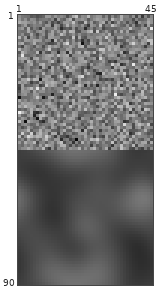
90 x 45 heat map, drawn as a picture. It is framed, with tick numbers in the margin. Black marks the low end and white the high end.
The table splits into 2 rows of 1 panel. Panel 1,1: middling, fine-grained, strong in contrast. Panel 2,1: low, smooth.
